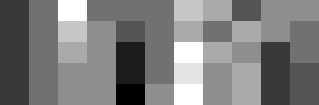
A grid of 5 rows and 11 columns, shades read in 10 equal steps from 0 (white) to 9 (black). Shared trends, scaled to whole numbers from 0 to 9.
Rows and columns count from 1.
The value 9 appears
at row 5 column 5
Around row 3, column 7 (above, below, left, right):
3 1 5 3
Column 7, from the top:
2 3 0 1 0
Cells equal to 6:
4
